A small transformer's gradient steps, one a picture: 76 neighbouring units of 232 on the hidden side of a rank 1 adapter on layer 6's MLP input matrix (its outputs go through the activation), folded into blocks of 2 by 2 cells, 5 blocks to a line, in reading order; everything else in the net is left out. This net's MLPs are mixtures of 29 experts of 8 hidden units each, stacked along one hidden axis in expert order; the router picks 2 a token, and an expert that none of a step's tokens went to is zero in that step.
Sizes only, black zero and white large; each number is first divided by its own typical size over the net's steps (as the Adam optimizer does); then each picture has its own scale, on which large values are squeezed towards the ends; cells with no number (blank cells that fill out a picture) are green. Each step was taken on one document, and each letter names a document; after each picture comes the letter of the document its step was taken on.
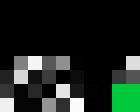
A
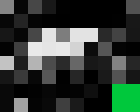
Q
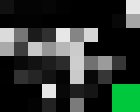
Q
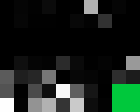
A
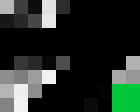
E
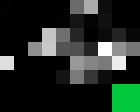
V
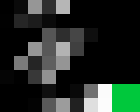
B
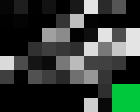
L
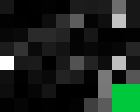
L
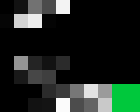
B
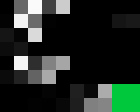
B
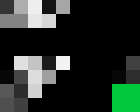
E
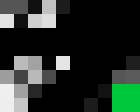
E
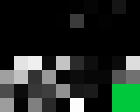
A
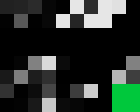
Q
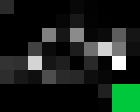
V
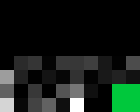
A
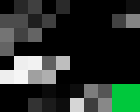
B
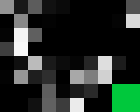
Q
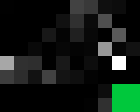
V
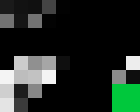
E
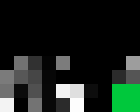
A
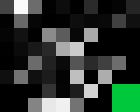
Q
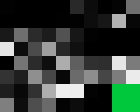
L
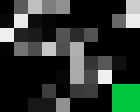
Q
